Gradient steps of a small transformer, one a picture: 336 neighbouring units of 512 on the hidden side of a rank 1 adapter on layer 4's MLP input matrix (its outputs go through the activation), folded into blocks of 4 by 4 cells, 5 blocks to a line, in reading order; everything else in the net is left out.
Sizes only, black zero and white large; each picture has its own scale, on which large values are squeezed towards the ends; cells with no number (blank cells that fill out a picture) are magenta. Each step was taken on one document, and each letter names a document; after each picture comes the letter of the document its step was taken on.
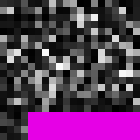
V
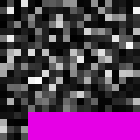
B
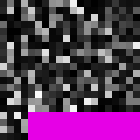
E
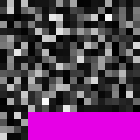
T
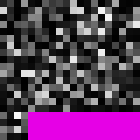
E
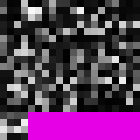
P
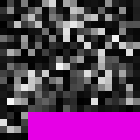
B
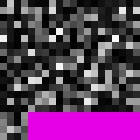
V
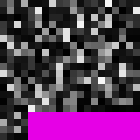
T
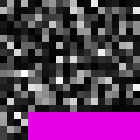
E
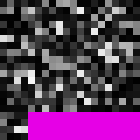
T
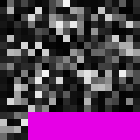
B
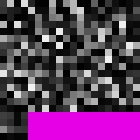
E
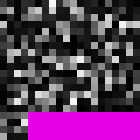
P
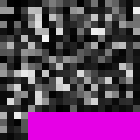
E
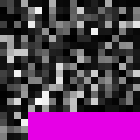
P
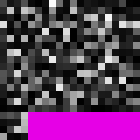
P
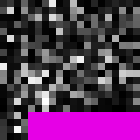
P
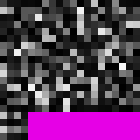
E
